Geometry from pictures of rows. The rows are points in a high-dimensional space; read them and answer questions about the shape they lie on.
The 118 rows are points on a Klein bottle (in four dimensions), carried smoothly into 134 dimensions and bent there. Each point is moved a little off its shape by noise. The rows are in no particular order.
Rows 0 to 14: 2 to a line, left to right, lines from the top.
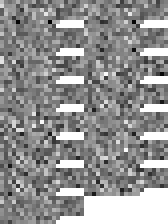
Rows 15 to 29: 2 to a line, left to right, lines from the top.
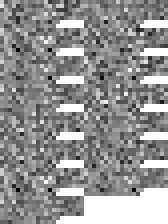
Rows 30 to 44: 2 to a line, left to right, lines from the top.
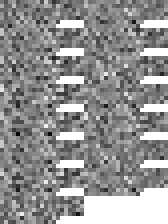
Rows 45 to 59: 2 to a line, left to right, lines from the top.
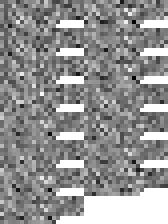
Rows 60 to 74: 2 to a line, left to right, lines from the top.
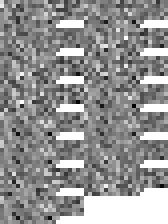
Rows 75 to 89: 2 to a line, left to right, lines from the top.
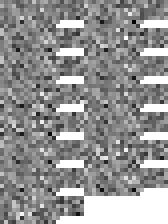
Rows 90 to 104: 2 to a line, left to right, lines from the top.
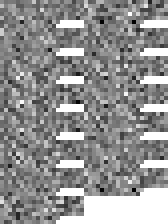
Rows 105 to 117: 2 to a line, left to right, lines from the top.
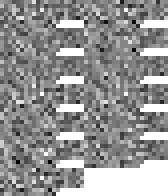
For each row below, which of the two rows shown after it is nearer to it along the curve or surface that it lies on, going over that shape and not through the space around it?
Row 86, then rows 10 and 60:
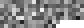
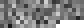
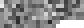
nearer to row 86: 10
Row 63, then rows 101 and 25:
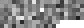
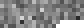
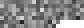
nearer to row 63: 101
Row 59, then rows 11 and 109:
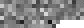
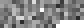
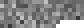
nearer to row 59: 11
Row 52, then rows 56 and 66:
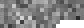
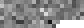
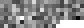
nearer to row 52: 66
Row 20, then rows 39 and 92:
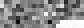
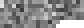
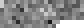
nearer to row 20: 39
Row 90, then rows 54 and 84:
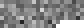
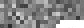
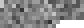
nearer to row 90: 54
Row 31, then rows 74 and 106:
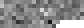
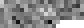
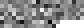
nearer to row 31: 74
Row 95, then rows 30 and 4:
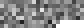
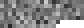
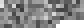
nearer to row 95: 30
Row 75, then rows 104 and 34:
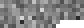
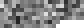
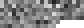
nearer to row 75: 34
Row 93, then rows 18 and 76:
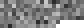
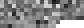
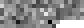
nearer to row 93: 18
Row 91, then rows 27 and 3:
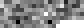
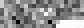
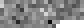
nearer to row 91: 27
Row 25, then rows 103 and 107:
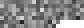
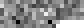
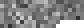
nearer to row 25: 107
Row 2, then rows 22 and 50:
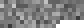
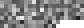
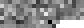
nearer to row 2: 22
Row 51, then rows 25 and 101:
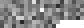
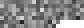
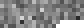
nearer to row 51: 101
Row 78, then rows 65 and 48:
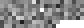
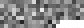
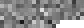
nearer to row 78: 48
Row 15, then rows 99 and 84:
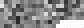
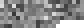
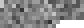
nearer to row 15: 99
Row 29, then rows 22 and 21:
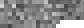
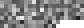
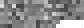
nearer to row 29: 21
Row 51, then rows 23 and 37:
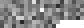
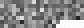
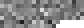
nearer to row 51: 37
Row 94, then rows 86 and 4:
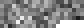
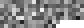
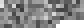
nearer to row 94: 86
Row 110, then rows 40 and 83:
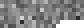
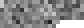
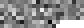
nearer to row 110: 83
